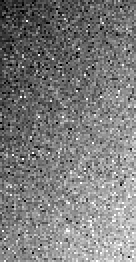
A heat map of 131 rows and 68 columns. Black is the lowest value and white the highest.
Grain: fine. Odd rows or columns: none. Ninth with the highest average: bottom right. Mirror symmetry: none. Slope: up to the bottom right. Ninth with the lowest average: top left. Average level on the scale: 50%.
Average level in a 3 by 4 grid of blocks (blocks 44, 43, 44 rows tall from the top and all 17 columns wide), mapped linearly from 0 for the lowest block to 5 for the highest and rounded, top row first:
0112 | 1234 | 3345
